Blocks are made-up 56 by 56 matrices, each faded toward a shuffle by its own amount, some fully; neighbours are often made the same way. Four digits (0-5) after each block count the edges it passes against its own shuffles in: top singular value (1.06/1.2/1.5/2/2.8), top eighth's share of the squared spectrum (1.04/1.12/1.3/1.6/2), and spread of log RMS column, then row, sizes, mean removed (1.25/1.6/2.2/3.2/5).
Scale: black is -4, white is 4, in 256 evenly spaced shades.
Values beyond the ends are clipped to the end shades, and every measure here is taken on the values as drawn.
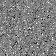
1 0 0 0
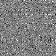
3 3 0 2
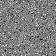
0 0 0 0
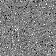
1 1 0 0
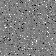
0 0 0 0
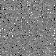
3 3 1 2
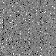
2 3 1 0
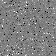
0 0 0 0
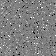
2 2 0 0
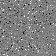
0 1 0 0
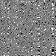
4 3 2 2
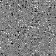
3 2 2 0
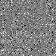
3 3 2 1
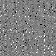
3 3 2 1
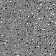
2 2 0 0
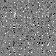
3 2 1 1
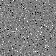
1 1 0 0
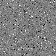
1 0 0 0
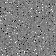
1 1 0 0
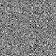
3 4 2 2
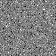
0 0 0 0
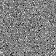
2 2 1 0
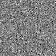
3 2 1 1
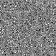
2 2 1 0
